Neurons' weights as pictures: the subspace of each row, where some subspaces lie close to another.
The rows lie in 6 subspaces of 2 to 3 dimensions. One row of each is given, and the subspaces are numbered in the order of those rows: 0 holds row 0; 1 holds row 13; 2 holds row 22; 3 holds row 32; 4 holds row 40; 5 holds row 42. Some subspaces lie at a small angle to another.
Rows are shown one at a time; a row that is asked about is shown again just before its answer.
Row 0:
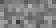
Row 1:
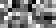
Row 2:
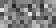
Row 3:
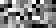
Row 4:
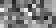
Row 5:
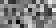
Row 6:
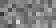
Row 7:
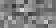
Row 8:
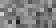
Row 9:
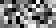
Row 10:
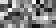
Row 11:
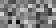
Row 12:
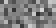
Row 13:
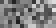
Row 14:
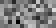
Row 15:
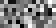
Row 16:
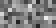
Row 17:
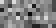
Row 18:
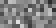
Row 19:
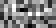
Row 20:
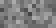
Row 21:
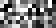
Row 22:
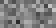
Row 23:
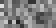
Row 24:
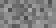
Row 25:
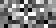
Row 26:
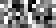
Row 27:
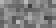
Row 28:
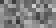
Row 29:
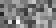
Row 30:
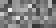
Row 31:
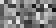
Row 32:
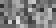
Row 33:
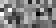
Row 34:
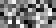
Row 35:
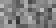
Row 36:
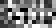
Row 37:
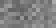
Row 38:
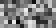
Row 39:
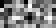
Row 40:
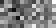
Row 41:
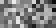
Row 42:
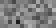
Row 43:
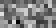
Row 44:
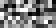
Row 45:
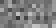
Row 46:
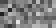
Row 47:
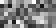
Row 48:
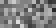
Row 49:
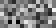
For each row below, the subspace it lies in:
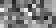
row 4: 2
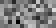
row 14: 5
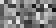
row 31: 2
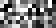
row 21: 4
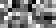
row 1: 0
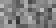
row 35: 3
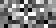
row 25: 4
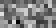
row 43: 3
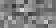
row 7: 4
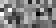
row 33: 0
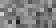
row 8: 3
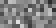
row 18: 1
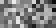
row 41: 1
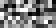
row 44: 4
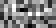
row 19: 4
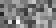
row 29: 3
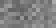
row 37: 4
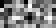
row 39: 0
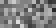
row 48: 1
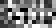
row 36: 2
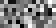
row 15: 1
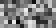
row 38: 3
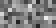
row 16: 0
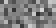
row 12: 4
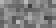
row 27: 0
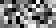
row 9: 5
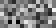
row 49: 5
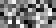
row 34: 5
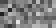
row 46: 3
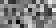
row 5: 1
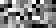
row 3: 5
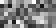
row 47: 0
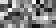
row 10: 0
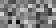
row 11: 5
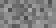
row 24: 4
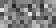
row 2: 2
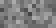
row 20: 2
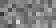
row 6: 3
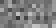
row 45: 2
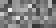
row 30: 1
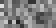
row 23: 0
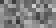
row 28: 2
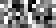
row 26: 3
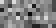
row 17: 2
